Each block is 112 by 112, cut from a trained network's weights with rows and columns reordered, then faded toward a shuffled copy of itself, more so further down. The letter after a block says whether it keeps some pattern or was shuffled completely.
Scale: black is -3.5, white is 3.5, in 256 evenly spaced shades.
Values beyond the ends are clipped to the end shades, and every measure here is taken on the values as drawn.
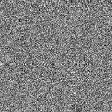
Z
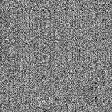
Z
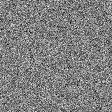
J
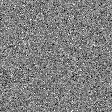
J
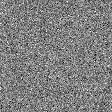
J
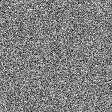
J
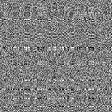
Z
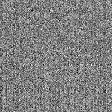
Z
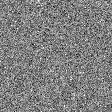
J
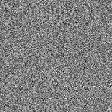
Z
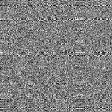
Z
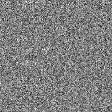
Z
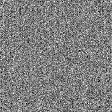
Z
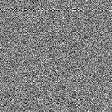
Z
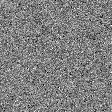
J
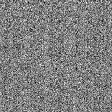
Z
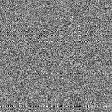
Z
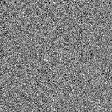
Z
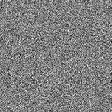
Z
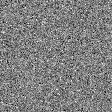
J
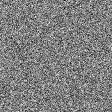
J
